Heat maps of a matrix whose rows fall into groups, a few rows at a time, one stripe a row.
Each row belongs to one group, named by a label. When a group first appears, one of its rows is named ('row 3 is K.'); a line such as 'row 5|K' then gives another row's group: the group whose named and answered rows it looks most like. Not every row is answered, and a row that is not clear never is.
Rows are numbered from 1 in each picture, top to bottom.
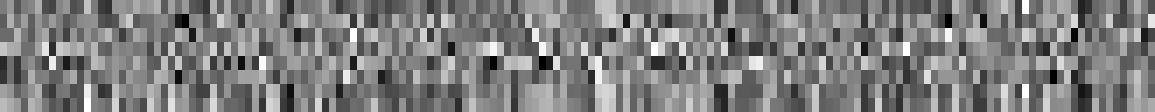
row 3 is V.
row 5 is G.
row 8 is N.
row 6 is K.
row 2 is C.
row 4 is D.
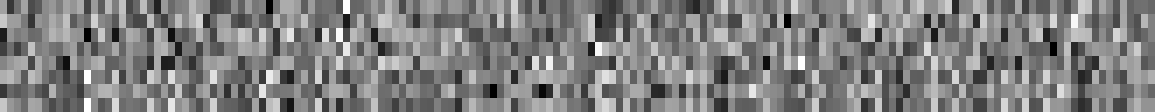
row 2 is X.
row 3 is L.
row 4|K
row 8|N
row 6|N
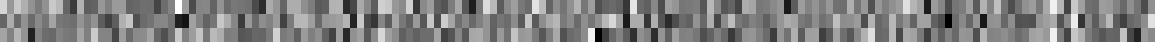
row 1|X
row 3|X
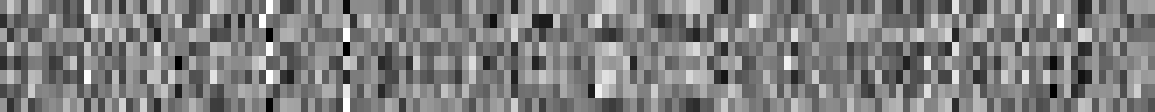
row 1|N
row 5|K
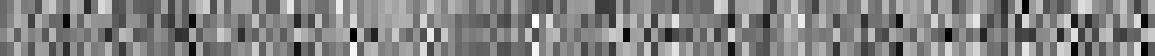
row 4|V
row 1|L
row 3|C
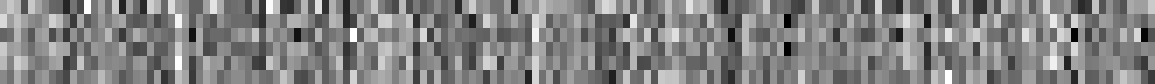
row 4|X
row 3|V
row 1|N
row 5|X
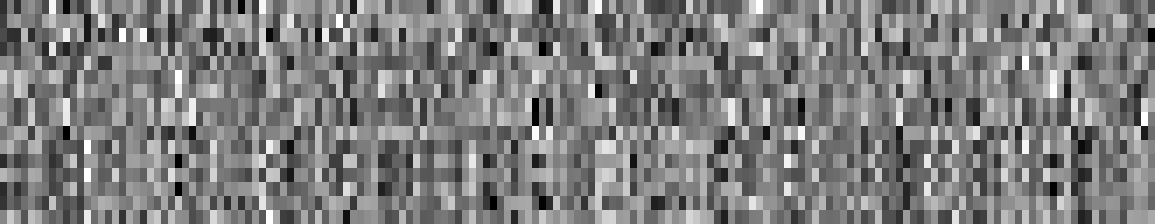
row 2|L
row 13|N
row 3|L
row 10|V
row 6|X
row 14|K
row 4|G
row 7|X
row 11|N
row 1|G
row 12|K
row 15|G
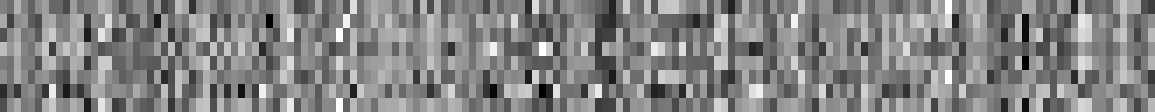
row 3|L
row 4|D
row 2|L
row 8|L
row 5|L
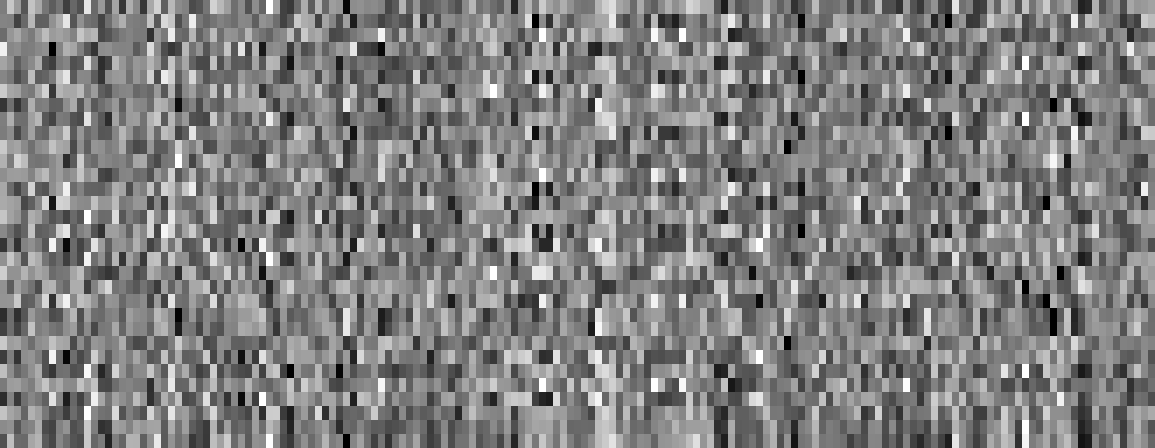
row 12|X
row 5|N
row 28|D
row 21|L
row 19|N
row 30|N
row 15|D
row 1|N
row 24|K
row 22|D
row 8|K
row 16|N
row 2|C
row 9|N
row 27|N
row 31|N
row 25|X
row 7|D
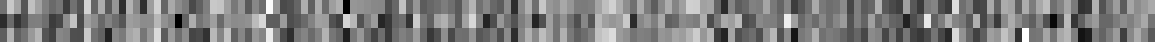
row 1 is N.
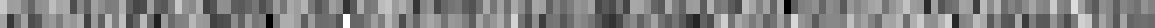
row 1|X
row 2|L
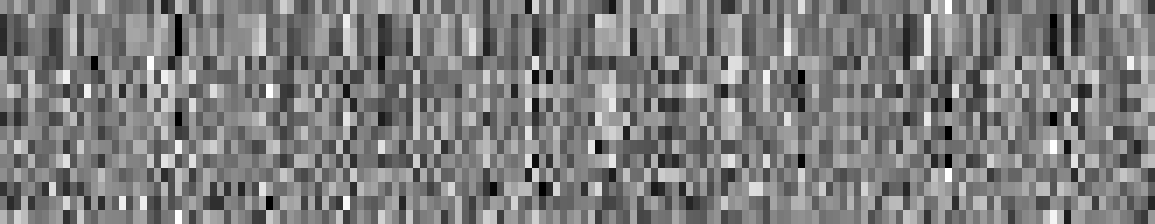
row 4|K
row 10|C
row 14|G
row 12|C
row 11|X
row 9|K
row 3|K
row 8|C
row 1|V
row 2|K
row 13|V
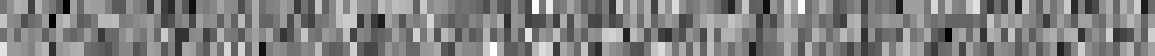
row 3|C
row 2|D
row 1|V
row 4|D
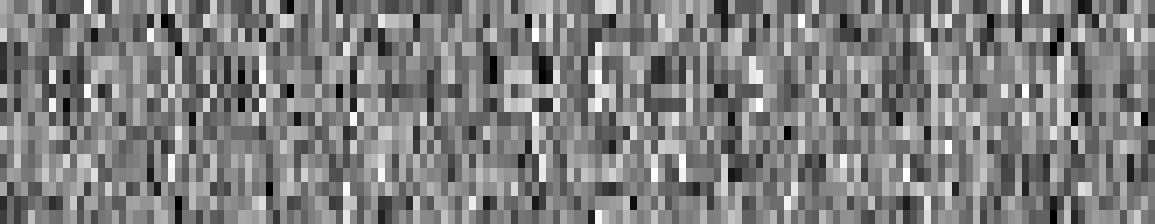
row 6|G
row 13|D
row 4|K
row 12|D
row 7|N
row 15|K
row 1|N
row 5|G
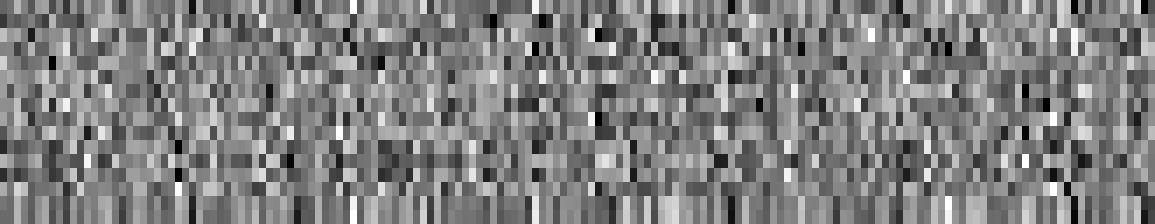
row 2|G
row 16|V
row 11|K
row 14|X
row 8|D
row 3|X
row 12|N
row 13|K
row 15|V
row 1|V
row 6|D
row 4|C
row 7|L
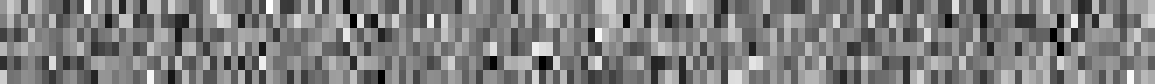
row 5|G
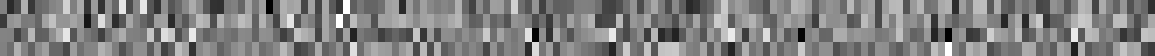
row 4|V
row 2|L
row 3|C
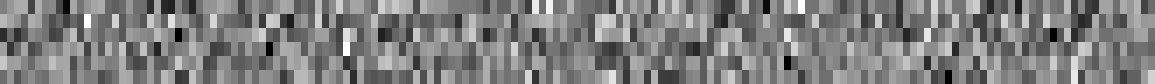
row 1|V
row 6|C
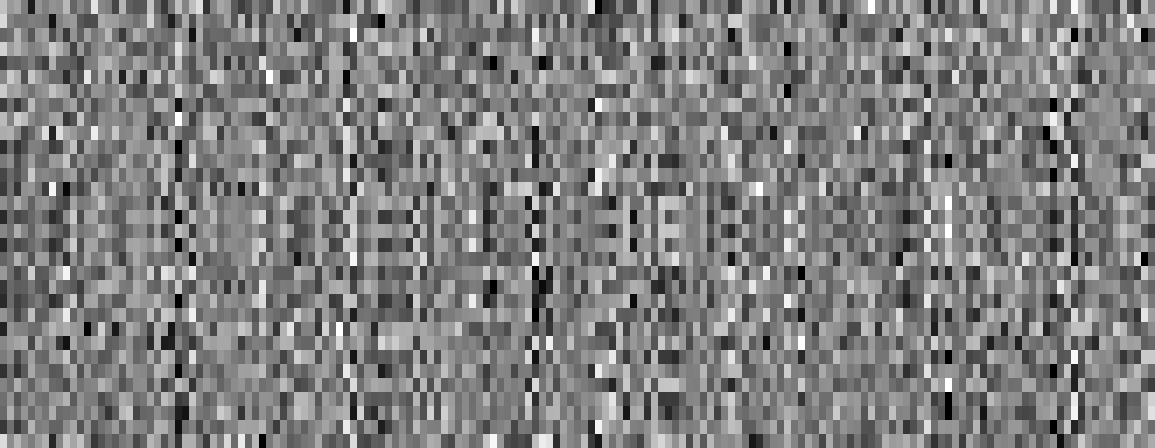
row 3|V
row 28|V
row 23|C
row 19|V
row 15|V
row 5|G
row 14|G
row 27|K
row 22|K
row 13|K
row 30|C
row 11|K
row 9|X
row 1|X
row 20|C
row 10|D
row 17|V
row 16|K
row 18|K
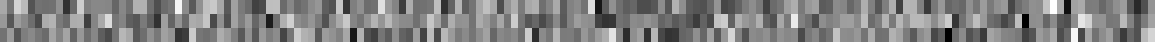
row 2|L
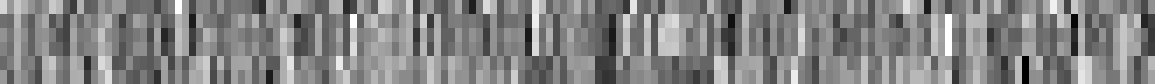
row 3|V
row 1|X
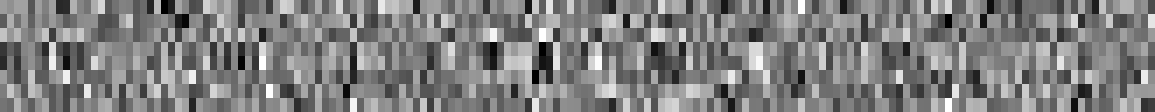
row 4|G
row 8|V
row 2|C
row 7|N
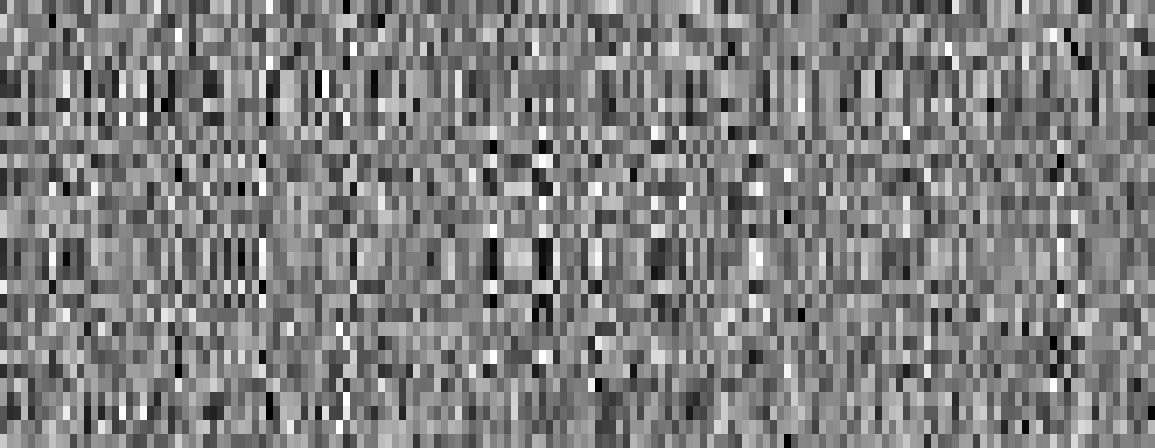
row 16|X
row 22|G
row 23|C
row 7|L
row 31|L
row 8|V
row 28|X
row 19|G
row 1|N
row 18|G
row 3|X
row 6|L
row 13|K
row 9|L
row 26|D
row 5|N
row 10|D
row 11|G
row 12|D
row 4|V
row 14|G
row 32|X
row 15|D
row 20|G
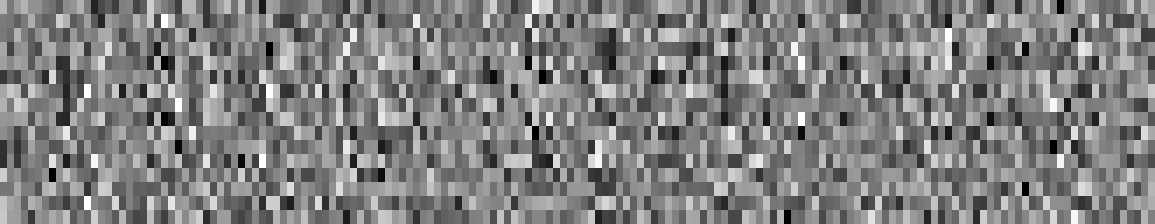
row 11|K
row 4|L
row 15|N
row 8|X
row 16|X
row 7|N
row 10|C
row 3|V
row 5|V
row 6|G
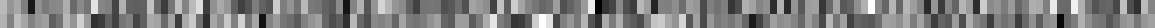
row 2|D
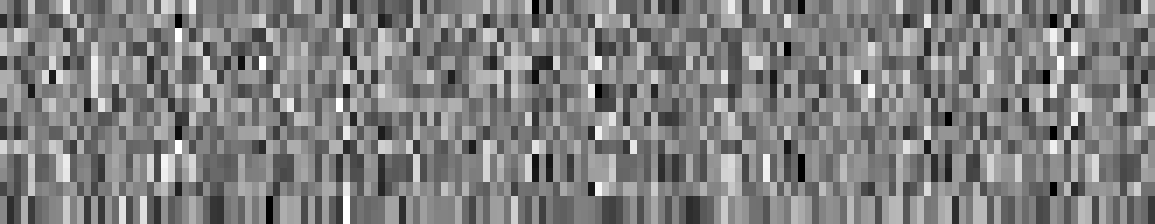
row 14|K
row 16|L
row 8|L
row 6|D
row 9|C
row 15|L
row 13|C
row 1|C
